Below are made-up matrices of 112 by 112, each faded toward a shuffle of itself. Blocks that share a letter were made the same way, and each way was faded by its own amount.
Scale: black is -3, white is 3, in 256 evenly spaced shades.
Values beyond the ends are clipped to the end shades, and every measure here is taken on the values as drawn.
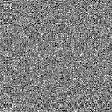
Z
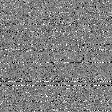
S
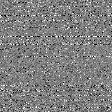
S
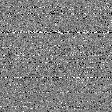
S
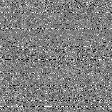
S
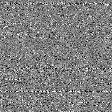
S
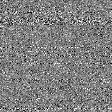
S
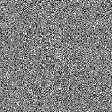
Z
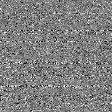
S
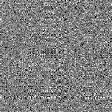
Z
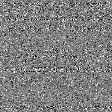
S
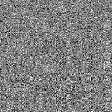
Z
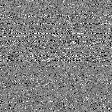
S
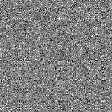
Z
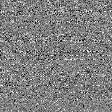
S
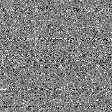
S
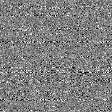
S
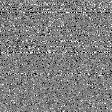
S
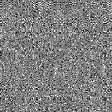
Z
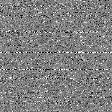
S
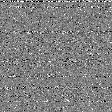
S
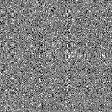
Z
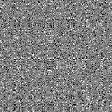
Z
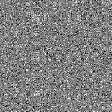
Z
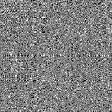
Z
